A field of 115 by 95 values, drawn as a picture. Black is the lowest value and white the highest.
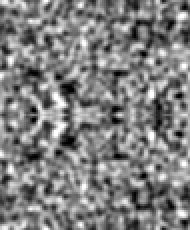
It is mirror symmetric from top to bottom. No overall slope runs across the table. The field is mottled with small blotches. There are no regular stripes. The histogram is bell-shaped.
